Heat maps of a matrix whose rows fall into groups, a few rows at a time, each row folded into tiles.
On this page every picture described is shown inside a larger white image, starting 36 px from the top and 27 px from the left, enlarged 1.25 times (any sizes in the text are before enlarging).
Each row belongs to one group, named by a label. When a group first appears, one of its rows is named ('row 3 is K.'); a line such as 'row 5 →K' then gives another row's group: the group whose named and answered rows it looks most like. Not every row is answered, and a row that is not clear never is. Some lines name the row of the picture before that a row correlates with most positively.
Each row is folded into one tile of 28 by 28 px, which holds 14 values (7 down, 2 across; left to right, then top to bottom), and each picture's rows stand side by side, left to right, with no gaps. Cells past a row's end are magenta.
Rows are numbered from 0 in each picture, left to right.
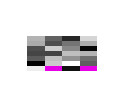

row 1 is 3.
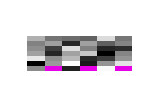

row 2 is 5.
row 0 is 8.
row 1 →3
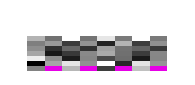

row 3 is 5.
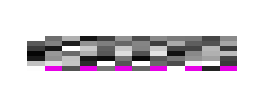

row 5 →3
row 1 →3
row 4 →5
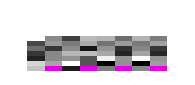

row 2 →8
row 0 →5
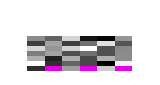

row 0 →3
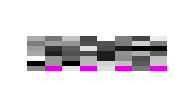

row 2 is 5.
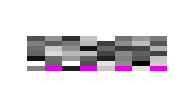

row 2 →5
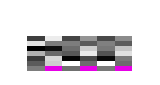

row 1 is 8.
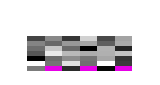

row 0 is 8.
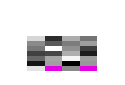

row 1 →8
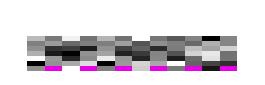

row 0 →8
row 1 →5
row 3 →5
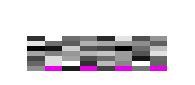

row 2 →3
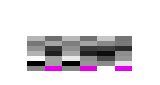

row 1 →8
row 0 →8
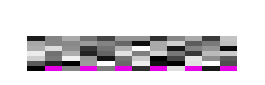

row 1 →8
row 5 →3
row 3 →3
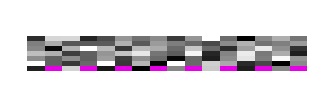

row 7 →8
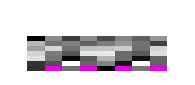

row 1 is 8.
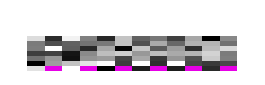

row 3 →3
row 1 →5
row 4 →3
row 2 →3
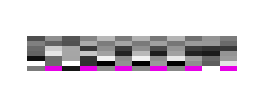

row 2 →8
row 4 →8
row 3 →8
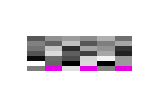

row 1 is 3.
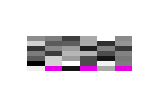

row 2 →5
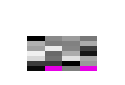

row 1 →8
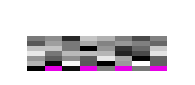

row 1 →3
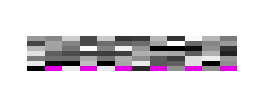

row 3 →3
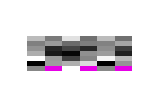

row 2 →8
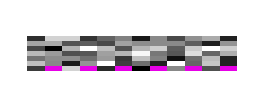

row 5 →3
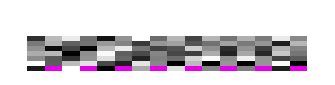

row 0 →3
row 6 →8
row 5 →8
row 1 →5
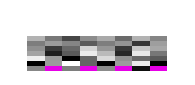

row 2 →8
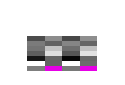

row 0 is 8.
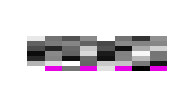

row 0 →5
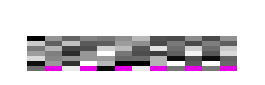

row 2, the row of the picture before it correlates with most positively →3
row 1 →5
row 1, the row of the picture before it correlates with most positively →0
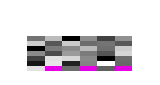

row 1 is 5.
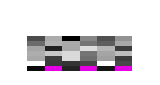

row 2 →3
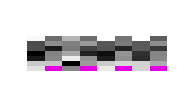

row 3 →5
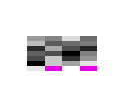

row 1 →5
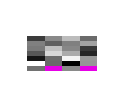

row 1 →8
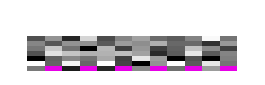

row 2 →3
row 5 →5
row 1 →3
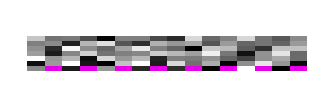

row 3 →3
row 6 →5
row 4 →3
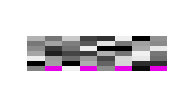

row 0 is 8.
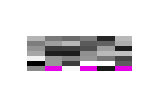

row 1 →5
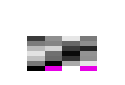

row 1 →5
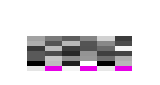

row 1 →5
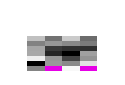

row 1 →5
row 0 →8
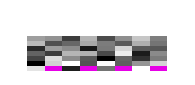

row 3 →5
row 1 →3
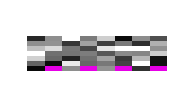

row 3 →3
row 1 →5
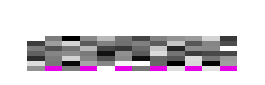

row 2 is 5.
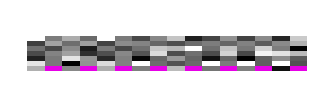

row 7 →3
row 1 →8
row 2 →5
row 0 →5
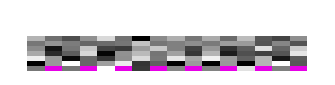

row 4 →8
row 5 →8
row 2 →5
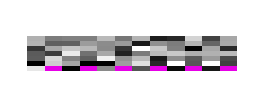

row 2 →8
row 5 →3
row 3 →3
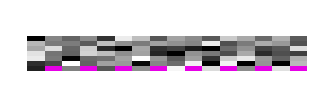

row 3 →8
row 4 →5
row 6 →8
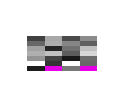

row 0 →3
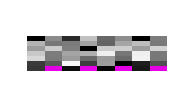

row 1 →3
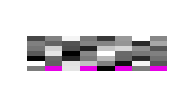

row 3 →5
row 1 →5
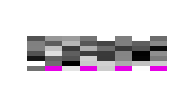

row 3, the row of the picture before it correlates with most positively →1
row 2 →5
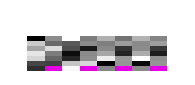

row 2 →8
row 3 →8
